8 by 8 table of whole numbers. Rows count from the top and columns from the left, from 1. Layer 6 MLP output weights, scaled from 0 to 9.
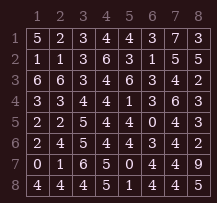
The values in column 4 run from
4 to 6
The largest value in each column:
6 6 6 6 6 4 7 9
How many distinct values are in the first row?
5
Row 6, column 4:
4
